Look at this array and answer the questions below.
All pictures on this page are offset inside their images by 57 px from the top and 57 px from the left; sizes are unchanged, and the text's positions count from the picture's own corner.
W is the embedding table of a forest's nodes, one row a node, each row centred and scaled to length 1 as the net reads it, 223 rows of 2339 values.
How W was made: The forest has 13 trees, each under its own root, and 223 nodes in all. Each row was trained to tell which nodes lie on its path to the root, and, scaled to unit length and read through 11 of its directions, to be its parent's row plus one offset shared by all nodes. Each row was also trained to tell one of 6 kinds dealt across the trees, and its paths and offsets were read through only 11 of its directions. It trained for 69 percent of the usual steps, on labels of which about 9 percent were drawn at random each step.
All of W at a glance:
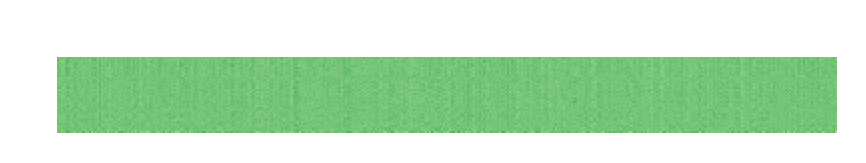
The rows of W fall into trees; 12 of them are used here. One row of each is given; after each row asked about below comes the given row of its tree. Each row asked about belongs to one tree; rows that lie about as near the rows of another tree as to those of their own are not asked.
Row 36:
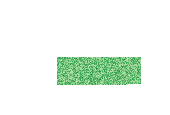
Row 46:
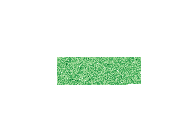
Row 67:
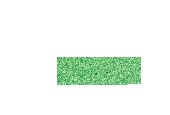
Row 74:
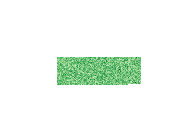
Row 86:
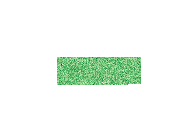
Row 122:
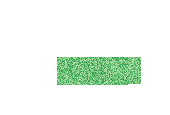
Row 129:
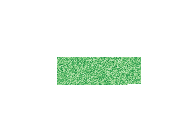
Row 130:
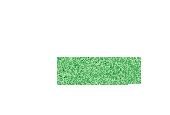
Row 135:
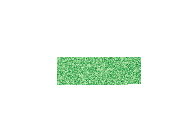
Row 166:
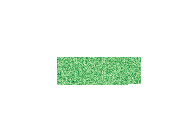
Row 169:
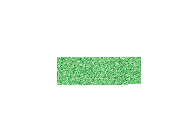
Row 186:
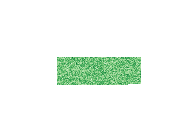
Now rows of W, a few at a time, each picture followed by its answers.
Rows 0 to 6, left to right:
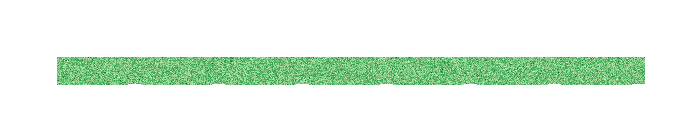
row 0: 129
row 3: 36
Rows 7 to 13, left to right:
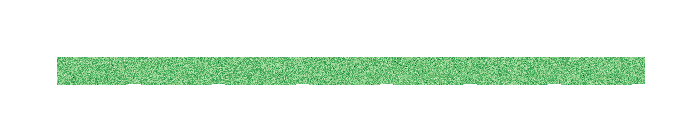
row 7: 46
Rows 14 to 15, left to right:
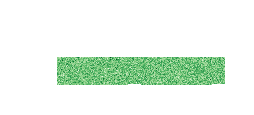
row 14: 122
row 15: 74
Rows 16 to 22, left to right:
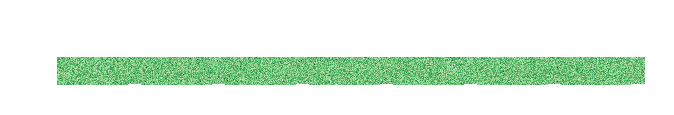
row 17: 130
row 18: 36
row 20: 122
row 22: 36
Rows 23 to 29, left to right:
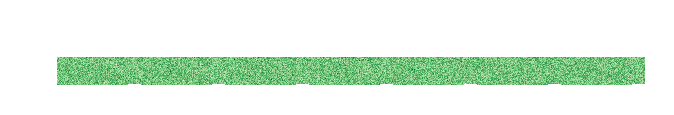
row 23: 46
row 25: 186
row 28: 122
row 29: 36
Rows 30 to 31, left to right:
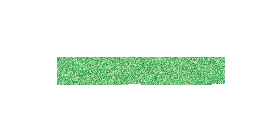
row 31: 46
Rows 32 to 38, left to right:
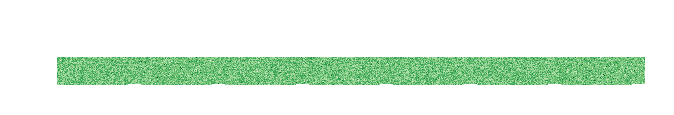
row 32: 169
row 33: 86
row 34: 166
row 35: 36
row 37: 135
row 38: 67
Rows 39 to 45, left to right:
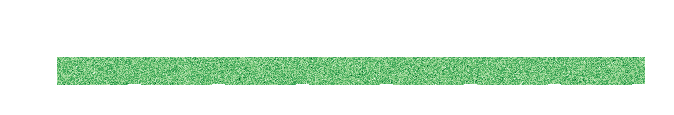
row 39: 46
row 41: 46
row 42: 36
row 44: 169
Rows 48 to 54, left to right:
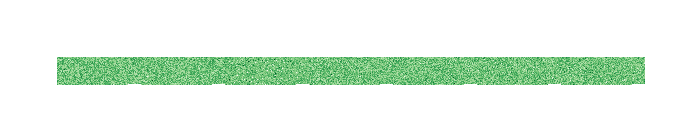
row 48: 129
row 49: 166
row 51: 86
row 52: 46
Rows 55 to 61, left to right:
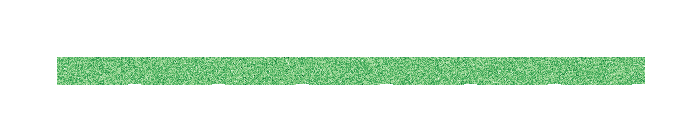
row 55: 166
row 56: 86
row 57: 129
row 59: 46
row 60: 135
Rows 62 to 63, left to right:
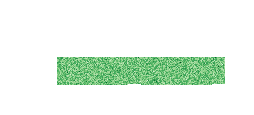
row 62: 74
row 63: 46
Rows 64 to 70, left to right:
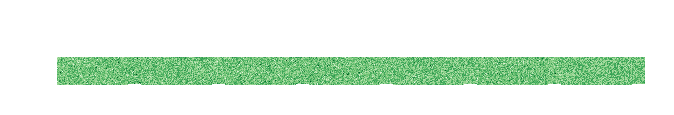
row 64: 86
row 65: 122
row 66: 46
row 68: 129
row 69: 46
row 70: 130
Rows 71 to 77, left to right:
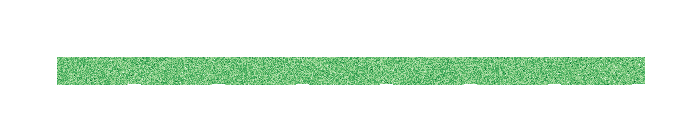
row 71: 129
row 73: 86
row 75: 130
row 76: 86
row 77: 36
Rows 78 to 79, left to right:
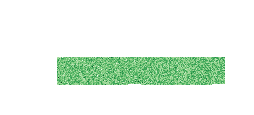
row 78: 86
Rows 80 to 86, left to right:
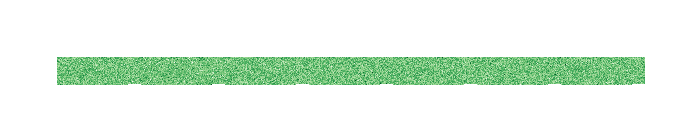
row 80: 36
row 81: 122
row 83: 86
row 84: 36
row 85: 169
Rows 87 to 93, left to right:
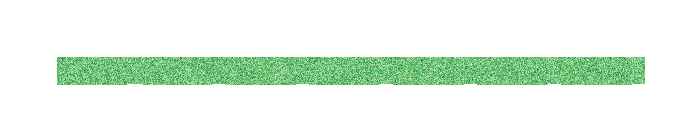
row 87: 67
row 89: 122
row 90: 130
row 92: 36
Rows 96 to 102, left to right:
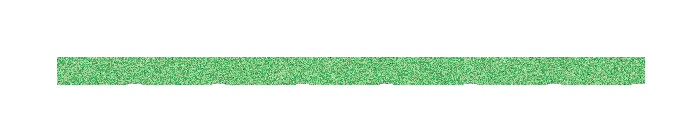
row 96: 46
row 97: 135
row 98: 122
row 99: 122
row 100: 74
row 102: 169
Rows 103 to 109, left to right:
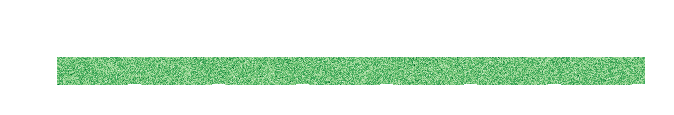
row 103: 36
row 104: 169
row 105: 169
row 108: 135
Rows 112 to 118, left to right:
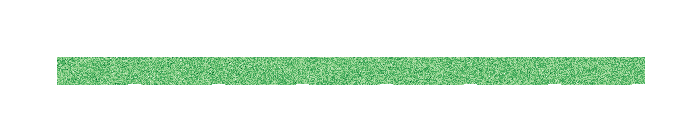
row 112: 122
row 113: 135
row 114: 46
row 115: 130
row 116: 36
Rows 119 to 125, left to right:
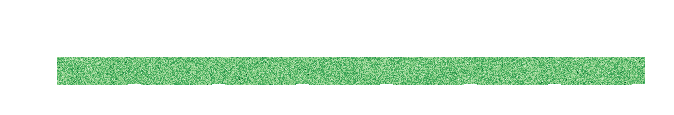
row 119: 86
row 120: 135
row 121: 86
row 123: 130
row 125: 130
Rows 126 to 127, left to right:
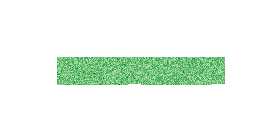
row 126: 122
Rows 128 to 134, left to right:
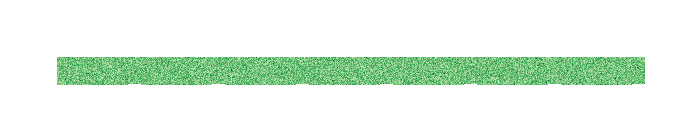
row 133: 36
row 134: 86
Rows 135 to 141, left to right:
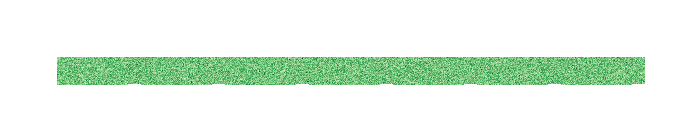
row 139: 135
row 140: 122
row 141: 122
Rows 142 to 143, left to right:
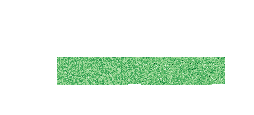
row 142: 166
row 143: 130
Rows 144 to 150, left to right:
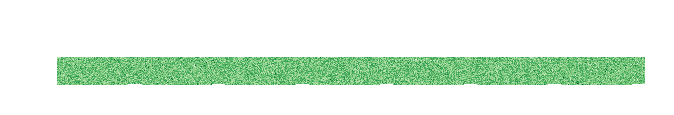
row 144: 86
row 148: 86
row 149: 67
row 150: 166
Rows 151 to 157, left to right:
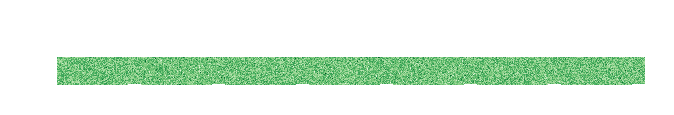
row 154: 166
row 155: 166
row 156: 129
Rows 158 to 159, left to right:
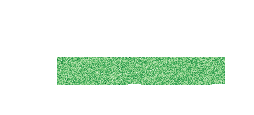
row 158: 122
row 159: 135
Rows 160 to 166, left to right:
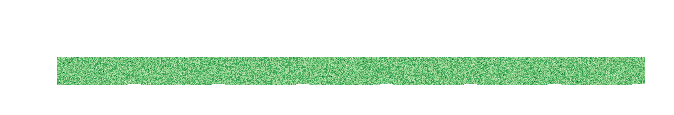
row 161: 186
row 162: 166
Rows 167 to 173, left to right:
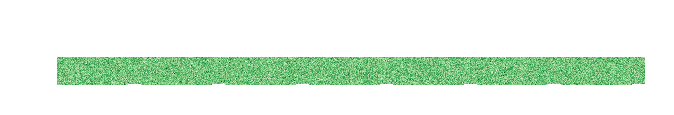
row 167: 129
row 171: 186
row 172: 67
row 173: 135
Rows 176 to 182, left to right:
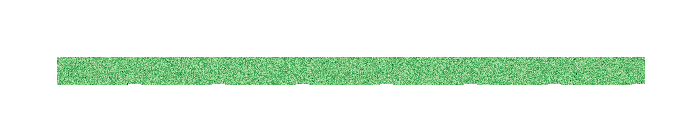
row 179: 130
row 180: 169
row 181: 169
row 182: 122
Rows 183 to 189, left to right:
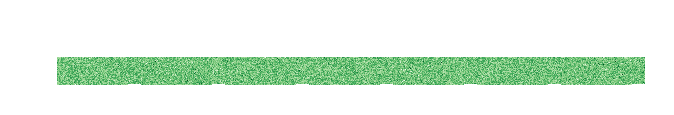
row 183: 86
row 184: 46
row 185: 67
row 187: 129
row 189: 169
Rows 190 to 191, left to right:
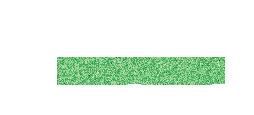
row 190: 129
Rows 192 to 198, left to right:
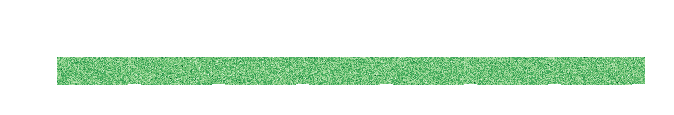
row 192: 74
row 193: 122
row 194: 166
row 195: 67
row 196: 74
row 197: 86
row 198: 36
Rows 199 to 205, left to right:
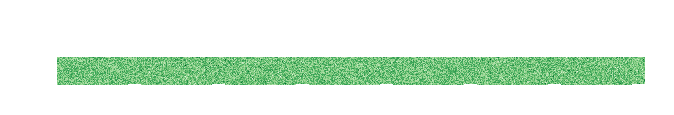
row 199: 86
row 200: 166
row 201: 46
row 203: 74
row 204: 122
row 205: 46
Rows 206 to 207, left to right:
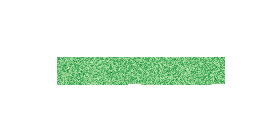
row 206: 169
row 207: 169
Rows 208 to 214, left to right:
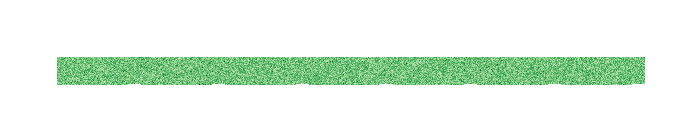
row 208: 36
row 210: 135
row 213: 130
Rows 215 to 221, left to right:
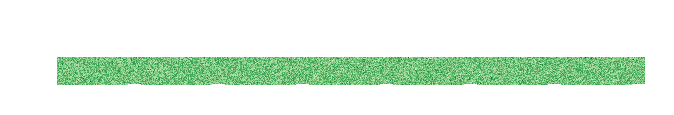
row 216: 129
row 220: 186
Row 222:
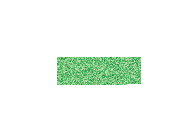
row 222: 36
